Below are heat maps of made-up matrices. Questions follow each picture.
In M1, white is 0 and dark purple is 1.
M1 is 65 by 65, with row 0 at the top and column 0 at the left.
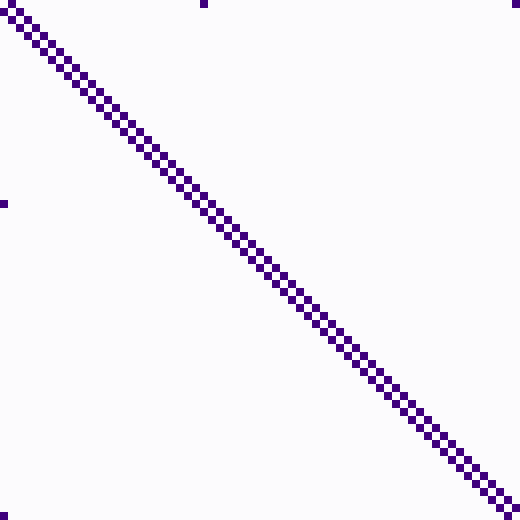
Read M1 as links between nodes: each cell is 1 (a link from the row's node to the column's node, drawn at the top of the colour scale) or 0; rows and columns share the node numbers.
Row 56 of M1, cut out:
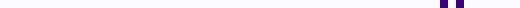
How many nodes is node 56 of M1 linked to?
2
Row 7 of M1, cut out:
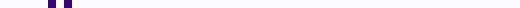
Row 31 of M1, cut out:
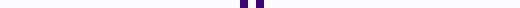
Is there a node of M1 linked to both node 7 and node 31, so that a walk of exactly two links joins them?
no
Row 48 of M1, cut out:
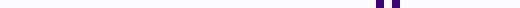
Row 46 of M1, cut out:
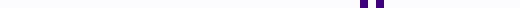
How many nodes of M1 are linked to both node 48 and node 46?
1
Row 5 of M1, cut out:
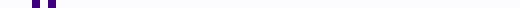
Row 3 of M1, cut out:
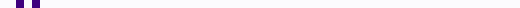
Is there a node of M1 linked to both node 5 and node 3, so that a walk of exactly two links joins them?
yes
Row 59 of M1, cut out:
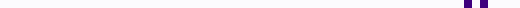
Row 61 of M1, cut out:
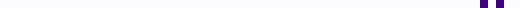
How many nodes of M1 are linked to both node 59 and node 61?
1
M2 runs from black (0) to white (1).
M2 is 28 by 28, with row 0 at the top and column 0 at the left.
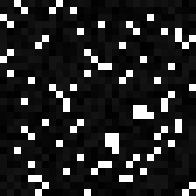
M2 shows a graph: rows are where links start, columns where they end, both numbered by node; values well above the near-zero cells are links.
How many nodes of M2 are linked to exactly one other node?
0
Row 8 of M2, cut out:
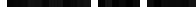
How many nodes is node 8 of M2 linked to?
3
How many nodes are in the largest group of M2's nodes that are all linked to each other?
2
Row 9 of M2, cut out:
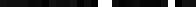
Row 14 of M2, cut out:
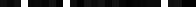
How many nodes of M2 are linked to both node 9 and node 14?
0
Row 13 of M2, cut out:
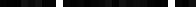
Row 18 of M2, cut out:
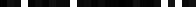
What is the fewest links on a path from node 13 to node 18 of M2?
5
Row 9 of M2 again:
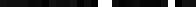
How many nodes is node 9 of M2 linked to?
3
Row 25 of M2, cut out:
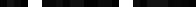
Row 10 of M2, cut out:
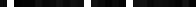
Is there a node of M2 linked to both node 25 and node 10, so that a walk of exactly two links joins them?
yes
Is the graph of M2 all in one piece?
yes
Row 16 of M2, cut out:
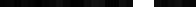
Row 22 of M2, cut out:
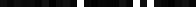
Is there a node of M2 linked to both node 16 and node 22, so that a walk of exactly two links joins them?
yes
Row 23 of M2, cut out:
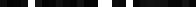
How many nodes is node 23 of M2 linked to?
4
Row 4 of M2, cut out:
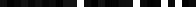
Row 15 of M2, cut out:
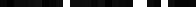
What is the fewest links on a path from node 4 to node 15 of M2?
2
